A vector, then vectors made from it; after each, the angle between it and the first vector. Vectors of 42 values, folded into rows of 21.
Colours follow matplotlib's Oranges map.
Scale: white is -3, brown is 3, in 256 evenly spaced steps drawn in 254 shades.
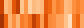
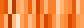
orthogonal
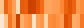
nearly opposite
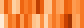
nearly opposite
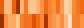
nearly parallel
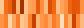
orthogonal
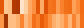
partly aligned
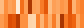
partly opposed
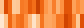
nearly opposite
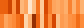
partly aligned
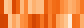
nearly parallel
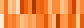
partly opposed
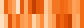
nearly opposite
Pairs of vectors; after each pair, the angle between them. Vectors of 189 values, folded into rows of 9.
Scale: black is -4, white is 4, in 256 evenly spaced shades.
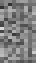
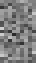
nearly parallel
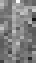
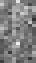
nearly parallel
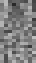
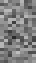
orthogonal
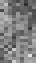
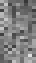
nearly parallel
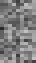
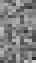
nearly opposite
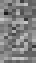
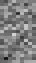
partly opposed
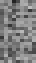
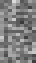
nearly opposite
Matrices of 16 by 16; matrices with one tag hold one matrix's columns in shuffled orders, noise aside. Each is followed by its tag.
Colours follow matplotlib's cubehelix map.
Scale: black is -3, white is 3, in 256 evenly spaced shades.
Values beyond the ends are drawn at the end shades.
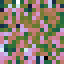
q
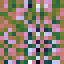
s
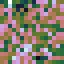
q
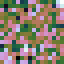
q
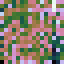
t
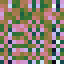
s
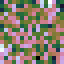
q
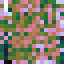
t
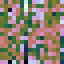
t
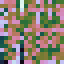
t
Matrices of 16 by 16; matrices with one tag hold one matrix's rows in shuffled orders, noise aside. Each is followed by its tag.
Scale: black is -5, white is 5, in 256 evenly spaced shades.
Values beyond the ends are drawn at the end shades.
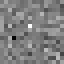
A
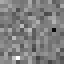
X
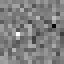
X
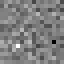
X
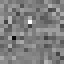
A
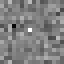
A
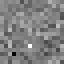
A
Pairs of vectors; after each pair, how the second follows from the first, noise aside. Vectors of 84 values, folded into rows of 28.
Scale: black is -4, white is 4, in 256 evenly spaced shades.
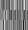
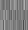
shrunk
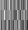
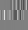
partly zeroed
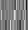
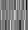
copied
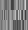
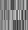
copied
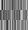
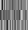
copied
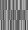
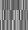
wrapped around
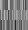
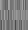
shrunk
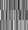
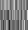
reversed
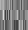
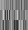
copied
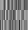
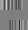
partly zeroed
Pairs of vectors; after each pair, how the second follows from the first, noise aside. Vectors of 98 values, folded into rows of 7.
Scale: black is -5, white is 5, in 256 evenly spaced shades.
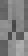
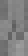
shrunk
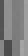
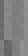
shrunk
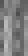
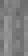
shrunk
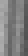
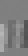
partly zeroed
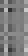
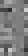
sign-scrambled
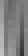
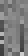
sign-scrambled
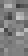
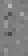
partly zeroed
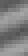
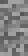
sign-scrambled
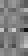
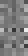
sign-scrambled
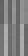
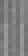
shrunk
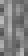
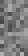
sign-scrambled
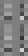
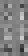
sign-scrambled
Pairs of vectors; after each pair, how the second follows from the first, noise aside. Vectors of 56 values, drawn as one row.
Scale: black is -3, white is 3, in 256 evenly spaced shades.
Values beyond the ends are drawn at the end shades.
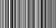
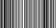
shuffled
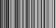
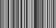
shuffled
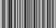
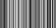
shuffled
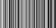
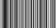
shuffled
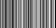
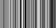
shuffled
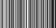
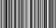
shuffled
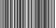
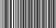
shuffled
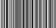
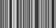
shuffled
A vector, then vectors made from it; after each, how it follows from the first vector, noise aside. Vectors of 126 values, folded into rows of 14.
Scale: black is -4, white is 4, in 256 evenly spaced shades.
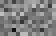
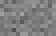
shrunk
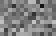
reversed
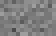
shrunk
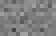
shrunk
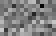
reversed
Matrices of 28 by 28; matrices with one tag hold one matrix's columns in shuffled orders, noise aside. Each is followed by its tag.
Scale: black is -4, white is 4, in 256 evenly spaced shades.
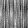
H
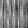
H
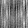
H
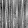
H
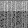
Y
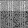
Y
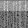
Y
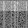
Y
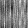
H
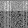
Y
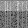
Y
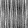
H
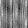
H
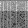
Y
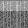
Y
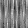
H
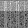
Y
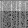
Y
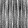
H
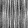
H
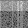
Y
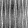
H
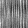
H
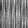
H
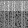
Y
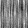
H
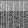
Y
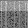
Y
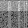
Y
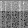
Y
